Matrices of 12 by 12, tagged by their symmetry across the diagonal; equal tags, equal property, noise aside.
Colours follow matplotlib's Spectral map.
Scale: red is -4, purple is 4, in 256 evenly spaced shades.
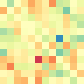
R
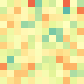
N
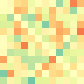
R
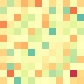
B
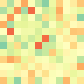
B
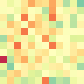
N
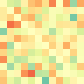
N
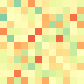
B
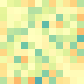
B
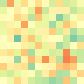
N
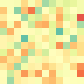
N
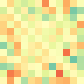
R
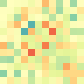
B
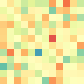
R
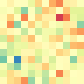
R
